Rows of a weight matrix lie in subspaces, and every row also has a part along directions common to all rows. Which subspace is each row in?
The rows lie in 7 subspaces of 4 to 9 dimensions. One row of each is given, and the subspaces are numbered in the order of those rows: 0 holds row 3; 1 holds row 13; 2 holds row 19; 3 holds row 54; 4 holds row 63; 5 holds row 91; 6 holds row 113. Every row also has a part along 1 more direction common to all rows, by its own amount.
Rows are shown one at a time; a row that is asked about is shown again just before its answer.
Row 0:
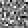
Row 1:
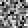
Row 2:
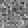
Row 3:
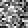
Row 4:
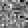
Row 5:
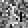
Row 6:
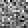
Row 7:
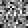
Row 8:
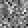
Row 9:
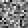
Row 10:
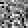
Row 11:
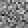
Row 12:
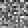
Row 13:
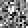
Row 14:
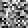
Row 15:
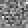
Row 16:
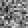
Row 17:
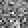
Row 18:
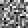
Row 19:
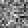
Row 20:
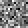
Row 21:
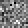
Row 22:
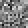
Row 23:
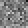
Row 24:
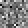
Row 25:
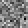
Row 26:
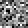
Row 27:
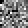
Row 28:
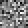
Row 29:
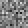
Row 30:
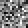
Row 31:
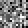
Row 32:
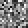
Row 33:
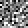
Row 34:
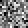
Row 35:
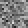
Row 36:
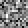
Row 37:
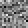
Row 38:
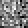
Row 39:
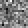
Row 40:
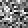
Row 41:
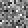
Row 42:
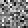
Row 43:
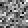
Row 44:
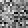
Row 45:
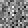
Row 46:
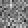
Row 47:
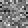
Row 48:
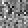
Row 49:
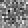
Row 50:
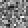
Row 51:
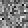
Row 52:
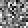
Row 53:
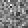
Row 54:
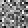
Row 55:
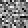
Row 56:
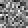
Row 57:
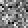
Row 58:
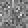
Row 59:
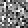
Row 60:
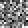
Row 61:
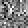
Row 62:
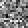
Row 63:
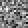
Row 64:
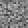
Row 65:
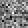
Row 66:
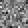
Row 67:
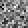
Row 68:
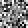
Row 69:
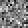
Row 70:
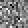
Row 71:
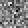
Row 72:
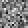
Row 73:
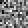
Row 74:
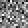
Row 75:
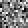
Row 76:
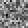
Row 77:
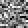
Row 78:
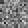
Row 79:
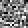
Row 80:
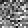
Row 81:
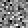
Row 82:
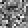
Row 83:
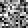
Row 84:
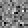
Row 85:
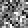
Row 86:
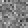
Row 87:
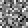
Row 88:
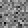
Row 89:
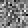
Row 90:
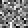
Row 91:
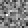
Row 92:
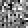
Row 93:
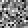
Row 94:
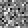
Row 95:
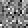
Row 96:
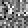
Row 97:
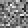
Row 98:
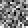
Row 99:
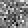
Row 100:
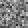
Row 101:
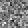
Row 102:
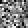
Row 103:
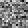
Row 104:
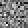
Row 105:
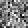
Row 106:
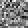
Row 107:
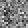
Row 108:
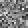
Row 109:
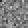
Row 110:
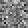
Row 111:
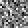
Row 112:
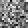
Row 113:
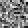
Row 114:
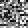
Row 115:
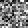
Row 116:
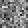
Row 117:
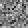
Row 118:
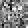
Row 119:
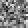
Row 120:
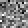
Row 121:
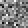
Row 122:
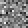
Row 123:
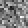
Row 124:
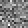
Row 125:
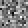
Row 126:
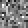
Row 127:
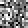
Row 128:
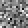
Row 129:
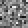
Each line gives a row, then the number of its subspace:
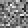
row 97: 2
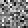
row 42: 3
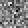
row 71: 2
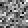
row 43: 3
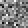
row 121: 0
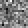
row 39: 4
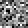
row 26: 0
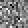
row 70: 2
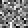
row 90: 0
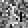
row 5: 2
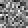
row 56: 5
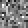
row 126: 4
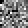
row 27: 5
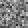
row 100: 0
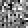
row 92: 6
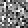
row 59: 3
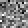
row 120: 3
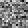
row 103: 0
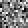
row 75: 2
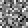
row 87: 2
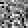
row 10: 0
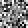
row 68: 2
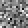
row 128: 2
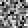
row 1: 4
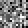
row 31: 1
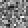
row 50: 0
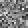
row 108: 2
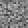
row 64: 3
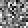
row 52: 2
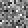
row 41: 2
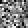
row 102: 0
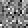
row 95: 1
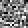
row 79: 6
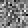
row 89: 2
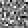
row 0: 5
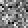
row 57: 0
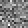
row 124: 2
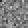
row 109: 0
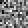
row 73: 5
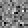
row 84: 4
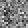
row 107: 3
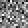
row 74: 3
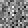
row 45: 1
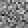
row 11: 3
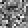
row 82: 0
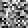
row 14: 5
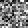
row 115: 0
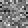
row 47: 2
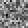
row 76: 5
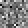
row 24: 0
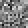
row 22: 6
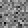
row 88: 4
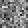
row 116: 2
